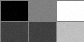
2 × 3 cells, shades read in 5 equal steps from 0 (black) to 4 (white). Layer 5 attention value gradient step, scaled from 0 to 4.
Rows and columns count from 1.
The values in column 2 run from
1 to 2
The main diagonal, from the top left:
0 1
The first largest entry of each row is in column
3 3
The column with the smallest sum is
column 1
